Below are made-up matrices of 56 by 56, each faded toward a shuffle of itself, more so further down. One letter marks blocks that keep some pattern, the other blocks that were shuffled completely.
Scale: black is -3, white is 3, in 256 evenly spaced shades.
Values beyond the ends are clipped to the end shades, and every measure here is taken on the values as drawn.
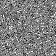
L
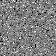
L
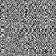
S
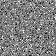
L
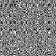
S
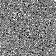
L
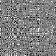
S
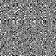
S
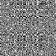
S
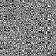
S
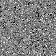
L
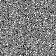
L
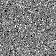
L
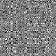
S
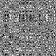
S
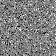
L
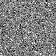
L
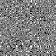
S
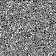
L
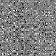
S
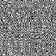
S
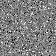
L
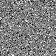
L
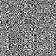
S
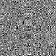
S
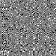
S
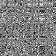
S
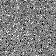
L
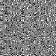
S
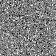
L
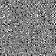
S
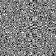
S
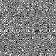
S
